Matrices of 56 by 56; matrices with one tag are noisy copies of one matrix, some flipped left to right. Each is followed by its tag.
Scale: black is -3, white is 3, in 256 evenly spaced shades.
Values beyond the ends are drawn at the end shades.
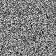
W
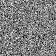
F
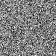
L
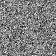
L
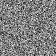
F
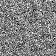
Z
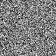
L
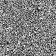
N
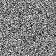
W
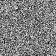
N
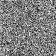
N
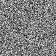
F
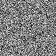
W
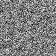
Z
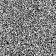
N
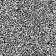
N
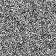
Z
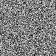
F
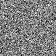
F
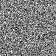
F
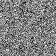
Z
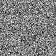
W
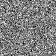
L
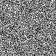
F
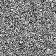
Z
